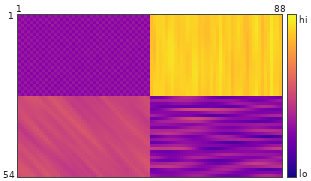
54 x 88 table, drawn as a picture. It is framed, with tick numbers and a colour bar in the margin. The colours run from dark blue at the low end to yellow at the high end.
The table splits into 2 rows of 2 panels. Panel 1,1: low, checkered, faint in contrast. Panel 1,2: very high, streaked downward, faint in contrast. Panel 2,1: middling, slanting down to the right, faint in contrast. Panel 2,2: low, streaked across.
